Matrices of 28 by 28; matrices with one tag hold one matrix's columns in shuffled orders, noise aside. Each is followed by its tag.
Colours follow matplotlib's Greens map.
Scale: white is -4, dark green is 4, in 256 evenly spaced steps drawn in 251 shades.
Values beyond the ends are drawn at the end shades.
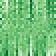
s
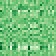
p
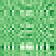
p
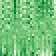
s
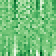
s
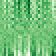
s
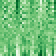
s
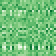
p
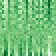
s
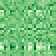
p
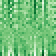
s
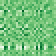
p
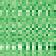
p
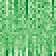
s
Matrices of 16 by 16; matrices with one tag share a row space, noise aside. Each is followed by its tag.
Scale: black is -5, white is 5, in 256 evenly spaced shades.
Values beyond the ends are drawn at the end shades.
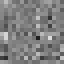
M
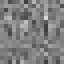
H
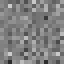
H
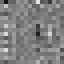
M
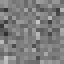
M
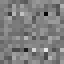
H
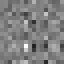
H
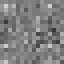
M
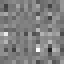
M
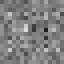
H
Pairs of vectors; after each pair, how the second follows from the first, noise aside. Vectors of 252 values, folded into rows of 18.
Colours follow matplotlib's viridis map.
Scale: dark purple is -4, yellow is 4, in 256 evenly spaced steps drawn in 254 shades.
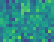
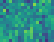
reversed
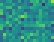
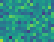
reversed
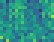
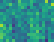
reversed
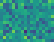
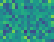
copied
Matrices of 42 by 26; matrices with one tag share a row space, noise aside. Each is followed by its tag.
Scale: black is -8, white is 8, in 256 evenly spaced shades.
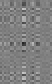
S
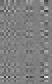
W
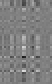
S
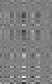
S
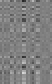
S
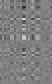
S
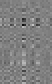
S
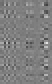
W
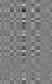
S
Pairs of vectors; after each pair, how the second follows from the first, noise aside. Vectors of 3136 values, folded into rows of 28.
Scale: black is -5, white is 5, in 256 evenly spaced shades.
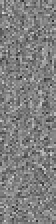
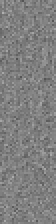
shrunk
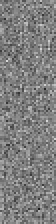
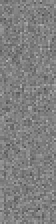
shrunk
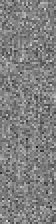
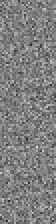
sign-scrambled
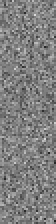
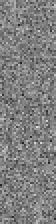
shuffled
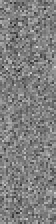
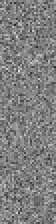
sign-scrambled
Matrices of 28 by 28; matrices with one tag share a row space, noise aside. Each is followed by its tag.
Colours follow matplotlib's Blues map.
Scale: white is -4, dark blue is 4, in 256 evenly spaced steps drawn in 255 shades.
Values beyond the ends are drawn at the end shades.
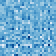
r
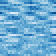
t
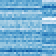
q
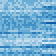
q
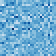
r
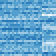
q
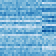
q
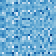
r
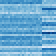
q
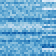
q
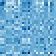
r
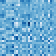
r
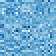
r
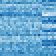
q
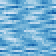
t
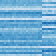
q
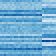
q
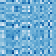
r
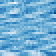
t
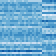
q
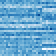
q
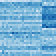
q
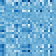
r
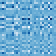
r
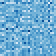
r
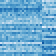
q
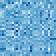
r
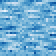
t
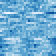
t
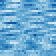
t
